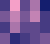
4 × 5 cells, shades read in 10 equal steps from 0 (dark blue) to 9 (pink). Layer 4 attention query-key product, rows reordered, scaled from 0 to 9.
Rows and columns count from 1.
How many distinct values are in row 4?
4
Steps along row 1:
up down up down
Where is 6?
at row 1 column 4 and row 3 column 2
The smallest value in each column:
2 1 2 3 0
